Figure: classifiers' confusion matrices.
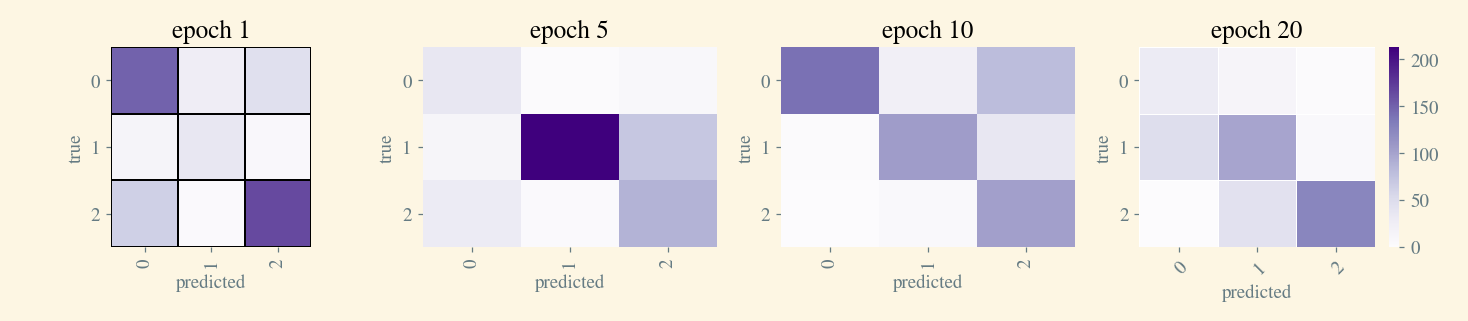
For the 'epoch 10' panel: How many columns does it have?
3
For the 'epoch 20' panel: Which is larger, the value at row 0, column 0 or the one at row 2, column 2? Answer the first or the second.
the second
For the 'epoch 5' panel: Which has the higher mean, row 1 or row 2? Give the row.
1
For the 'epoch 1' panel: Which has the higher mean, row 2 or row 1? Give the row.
2
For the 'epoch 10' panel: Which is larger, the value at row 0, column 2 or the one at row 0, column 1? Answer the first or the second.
the first
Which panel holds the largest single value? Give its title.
epoch 5
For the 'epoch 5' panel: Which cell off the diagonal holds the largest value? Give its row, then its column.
1, 2
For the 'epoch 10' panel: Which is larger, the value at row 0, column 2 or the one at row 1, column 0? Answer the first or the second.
the first
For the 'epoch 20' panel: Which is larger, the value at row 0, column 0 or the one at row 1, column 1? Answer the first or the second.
the second
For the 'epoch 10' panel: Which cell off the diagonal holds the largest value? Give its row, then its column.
0, 2
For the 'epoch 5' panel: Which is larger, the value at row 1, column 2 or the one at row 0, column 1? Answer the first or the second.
the first
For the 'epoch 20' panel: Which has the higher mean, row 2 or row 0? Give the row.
2
